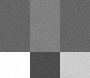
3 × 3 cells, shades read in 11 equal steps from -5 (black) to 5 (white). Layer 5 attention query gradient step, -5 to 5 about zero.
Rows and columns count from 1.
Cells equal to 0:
2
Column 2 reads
0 0 -2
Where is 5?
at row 3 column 1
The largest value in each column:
5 0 3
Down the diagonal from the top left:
-1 0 3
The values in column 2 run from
-2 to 0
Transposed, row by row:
-1 -1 5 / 0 0 -2 / -1 -1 3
